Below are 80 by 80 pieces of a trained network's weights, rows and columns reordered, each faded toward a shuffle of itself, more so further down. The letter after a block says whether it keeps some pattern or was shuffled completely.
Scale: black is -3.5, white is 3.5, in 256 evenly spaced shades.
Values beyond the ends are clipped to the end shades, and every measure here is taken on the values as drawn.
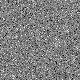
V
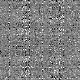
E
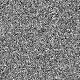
V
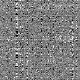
E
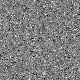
V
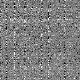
E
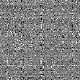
E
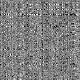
E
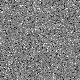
V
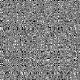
E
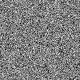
V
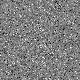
V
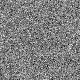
V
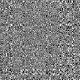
E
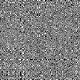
E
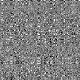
E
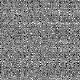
E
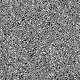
V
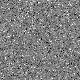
V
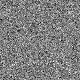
V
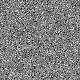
V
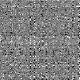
E
